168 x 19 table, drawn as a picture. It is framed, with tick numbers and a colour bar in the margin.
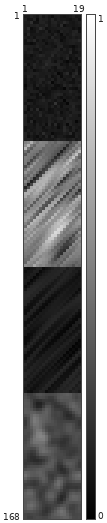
It is made of 4 by 1 panels. Panel 1,1: very low, fine-grained, faint in contrast. Panel 2,1: middling, slanting up to the right, strong in contrast. Panel 3,1: very low, slanting up to the right, faint in contrast. Panel 4,1: low, blotchy.
